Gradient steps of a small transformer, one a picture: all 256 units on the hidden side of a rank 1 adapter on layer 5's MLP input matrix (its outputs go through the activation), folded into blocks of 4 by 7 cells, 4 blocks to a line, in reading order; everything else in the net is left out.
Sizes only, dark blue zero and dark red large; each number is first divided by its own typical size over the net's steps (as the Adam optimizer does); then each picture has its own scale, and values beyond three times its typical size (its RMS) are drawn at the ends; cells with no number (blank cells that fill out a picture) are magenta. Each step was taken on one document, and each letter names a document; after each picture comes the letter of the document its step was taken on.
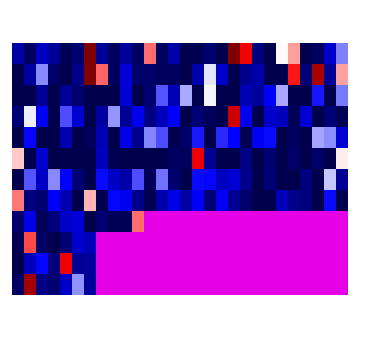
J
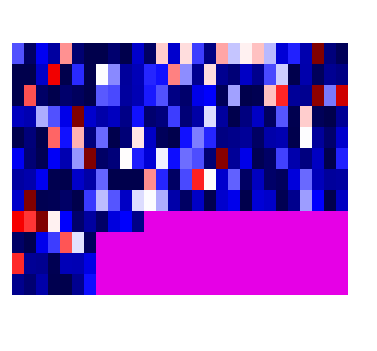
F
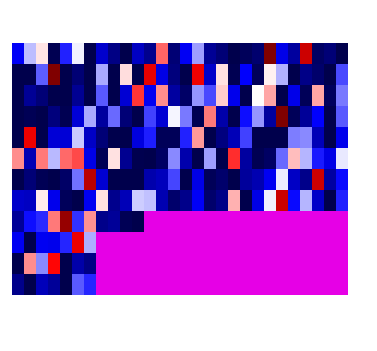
F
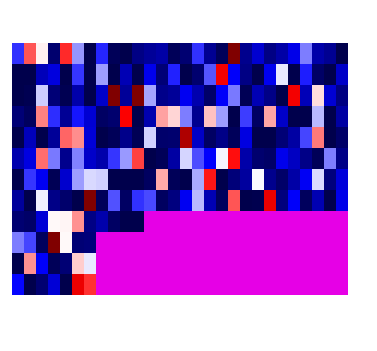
F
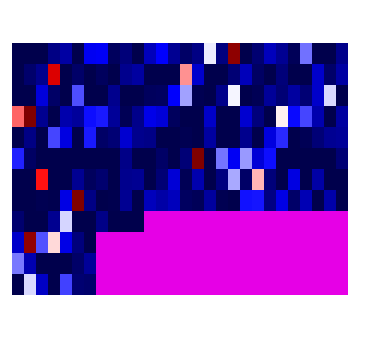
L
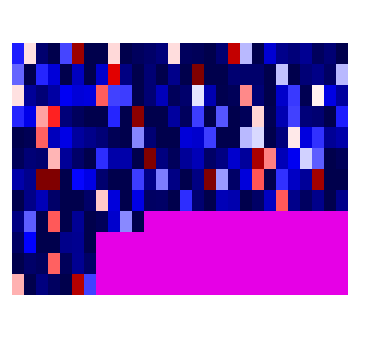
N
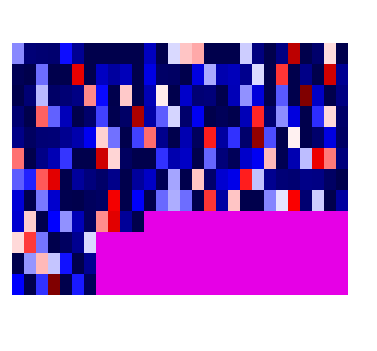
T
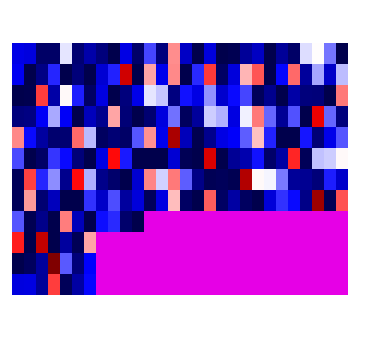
T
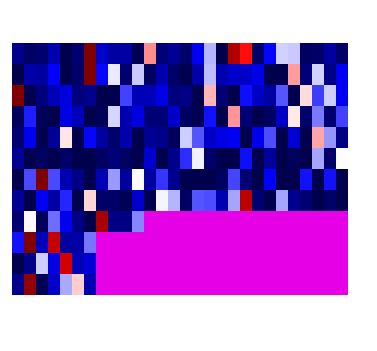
J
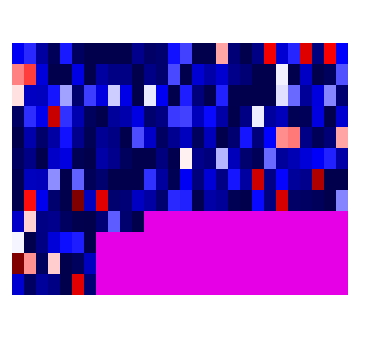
N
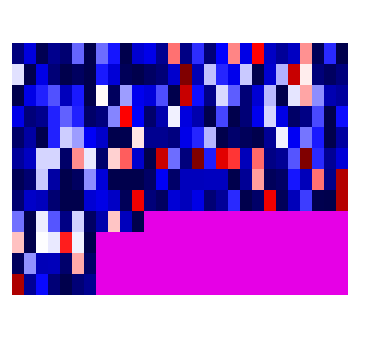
F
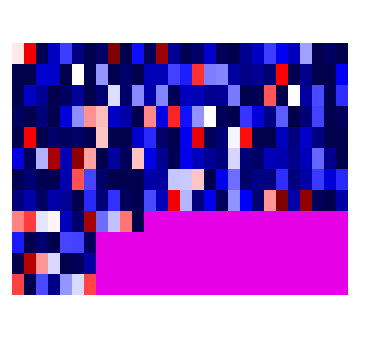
F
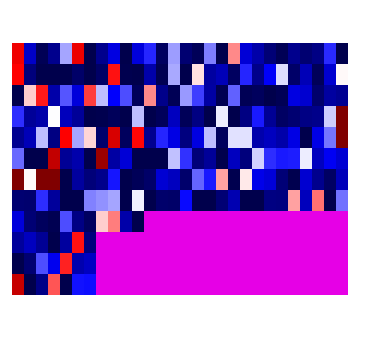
T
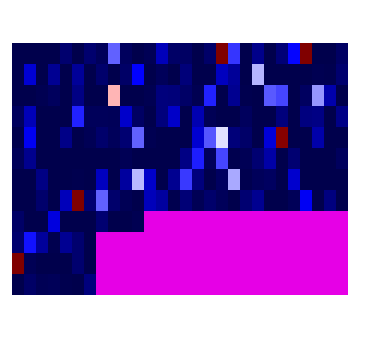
L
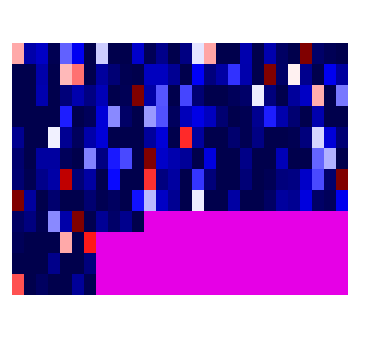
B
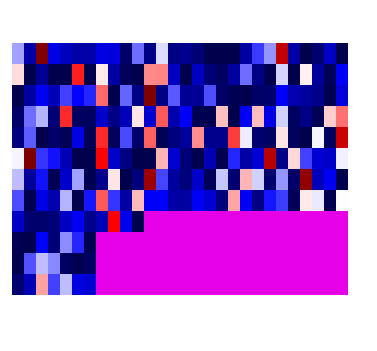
T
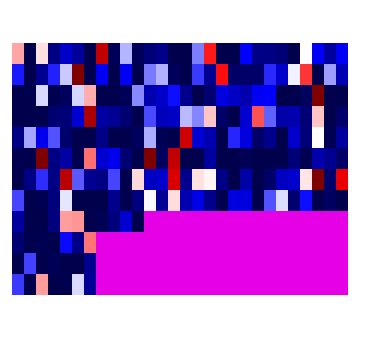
B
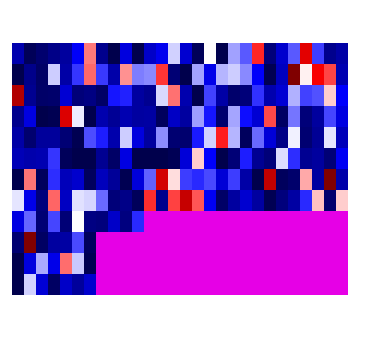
J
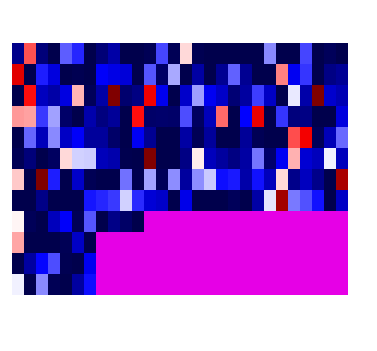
N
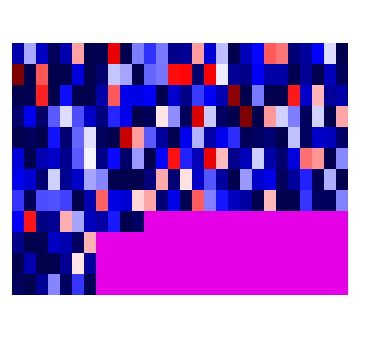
F
